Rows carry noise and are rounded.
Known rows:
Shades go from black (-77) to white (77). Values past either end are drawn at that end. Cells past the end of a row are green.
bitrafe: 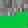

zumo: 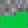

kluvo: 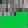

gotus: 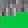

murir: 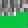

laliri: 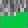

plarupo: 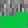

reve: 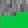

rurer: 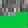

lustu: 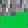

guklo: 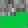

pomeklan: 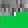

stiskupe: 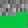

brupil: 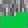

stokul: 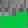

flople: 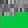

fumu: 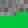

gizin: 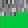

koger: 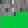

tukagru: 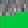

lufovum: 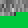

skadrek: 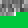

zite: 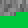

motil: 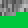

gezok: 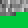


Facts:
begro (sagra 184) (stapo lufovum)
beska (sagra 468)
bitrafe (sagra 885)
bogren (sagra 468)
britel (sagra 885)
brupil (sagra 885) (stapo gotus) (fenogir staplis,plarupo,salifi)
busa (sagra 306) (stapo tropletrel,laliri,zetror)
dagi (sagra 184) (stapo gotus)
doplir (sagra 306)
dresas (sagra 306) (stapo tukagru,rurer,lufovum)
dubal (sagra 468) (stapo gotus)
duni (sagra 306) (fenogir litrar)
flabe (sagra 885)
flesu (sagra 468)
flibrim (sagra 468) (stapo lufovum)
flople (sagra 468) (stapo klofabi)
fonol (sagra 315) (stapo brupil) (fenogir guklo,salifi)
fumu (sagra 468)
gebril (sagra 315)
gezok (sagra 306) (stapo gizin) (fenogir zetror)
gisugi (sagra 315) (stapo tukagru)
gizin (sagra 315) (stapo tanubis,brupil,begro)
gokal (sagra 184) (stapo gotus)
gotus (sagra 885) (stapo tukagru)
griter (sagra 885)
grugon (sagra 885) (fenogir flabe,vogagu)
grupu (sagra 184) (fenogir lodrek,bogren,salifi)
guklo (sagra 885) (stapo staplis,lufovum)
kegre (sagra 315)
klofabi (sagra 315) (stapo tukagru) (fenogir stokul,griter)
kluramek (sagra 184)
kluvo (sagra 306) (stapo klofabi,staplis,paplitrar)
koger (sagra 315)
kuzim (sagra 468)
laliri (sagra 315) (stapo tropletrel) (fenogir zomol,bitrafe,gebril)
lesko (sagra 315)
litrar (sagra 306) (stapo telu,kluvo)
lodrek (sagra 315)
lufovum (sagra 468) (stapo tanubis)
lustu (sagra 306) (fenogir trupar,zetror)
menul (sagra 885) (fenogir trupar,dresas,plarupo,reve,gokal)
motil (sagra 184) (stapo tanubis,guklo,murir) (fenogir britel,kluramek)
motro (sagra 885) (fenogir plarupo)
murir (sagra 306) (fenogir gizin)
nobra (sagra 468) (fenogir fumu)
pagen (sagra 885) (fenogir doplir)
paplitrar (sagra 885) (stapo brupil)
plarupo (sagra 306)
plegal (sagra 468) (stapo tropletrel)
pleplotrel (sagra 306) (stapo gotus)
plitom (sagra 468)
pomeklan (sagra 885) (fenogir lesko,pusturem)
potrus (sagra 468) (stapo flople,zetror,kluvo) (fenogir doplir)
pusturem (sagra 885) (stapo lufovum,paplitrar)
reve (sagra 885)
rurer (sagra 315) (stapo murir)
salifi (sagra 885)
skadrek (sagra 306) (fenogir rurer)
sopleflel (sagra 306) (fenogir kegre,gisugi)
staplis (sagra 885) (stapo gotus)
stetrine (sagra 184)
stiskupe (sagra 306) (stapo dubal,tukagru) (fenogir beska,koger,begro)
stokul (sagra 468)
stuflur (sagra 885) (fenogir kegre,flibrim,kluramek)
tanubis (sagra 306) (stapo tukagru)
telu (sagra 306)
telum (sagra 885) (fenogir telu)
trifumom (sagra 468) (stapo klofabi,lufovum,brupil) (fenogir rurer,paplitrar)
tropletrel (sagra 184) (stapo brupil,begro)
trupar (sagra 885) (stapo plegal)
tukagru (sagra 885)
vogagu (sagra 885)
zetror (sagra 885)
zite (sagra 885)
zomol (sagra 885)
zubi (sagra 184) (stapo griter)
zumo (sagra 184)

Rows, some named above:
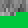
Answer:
pusturem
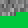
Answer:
flibrim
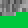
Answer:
stuflur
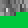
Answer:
paplitrar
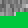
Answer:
nobra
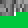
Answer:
pagen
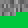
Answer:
dresas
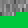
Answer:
kluramek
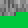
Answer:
salifi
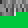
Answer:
doplir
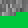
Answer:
dubal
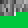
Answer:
potrus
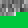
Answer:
skadrek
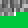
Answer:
murir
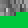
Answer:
paplitrar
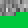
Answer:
grupu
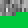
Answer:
fonol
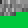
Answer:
zetror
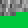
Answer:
lustu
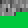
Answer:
litrar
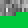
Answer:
fonol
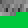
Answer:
telu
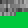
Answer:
kluvo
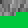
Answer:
lesko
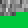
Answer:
lustu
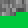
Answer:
staplis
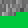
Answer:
dubal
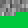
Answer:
duni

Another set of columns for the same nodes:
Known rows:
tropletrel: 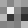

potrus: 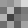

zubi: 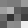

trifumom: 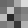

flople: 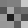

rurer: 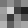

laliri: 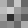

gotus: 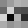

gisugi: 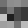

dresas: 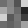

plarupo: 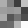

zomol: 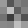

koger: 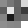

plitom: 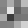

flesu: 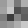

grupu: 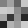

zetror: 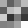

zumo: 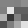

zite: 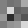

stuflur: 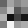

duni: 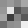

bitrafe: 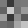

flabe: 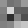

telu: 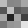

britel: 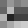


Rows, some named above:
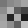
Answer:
tanubis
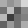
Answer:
potrus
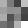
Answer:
plarupo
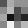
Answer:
stuflur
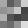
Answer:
trupar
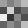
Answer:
kluvo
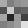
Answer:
telu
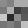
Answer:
pleplotrel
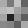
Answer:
laliri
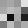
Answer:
brupil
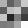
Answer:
zetror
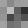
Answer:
gizin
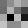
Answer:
tukagru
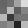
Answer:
trifumom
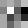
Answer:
begro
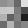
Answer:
gezok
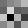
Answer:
klofabi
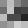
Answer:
kluramek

